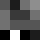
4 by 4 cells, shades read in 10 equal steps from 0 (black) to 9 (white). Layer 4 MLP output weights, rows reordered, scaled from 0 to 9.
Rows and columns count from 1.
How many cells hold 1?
2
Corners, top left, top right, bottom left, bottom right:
3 5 0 1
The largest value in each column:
4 9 4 5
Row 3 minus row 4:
4 -6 3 2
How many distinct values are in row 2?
2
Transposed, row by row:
3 4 4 0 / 1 2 3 9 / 4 2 3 0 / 5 4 3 1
